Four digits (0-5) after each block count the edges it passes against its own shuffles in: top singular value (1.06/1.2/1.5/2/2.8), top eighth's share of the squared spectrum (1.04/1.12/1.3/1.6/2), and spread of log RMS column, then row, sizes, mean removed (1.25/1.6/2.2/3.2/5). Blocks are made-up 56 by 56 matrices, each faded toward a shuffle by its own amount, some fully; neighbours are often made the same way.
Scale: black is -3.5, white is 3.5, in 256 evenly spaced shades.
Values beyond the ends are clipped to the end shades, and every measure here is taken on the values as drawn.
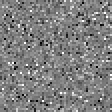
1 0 0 0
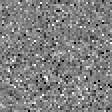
1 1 0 0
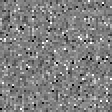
2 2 0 0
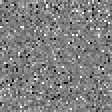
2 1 0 0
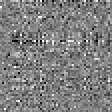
4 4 2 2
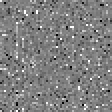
2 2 1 0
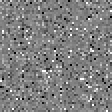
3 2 1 0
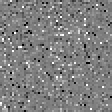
2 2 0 0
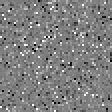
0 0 0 0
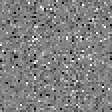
3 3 1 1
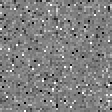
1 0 0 0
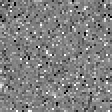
0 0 0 0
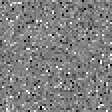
1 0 0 0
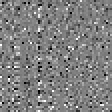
4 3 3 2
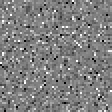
2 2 0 0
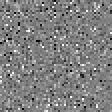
3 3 2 1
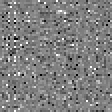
4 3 2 1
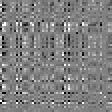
5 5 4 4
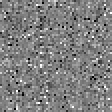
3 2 1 0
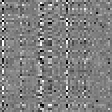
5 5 3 2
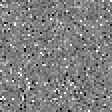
1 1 0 0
